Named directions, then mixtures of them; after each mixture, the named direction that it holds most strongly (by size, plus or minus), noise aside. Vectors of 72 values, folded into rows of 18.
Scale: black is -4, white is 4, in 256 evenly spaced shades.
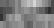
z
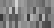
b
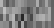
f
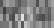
f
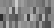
b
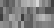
z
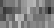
z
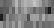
z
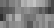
z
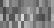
f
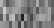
f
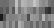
z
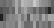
z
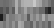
z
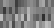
f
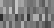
b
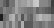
z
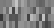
b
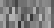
b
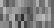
f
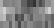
z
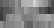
z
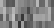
f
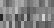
f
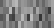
b
